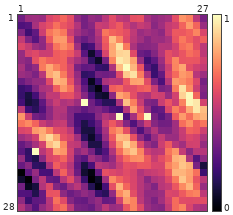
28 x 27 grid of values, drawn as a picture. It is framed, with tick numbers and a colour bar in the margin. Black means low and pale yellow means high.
Histogram: bell-shaped. Lone odd cells: 4, each higher than its neighbours. Stripes: upright, repeating 3 times. Odd rows or columns: none.
